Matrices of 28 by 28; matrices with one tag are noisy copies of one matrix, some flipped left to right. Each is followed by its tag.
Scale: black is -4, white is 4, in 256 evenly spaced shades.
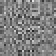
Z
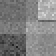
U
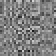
Z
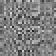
Z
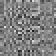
Z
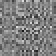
Z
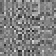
Z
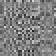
Z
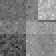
U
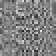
Z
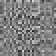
Z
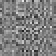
Z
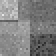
U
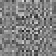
Z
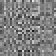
Z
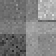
U
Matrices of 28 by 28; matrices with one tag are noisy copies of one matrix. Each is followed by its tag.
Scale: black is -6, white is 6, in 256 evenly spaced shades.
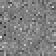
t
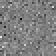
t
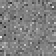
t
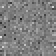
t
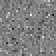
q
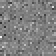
t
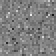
q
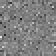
t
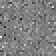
t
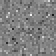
q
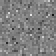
q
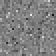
q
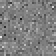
t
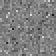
q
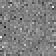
t
